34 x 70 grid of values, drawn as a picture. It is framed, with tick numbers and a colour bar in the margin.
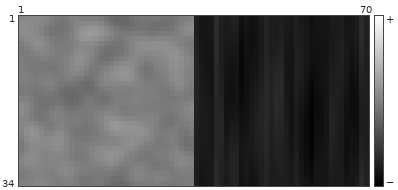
It is made of 1 by 2 panels. Panel 1,1: middling, blotchy, faint in contrast. Panel 1,2: very low, streaked downward, faint in contrast.
